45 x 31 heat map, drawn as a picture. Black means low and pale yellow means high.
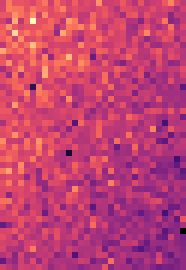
Slope: up to the top left. Ninth with the highest average: top left. Ninth with the lowest average: bottom right. Odd rows or columns: none. Stripes: none. Grain: fine.
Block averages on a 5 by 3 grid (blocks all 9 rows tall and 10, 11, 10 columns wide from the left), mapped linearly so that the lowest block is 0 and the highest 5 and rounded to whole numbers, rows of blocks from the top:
5 4 3
4 3 2
4 2 2
3 2 1
2 1 0
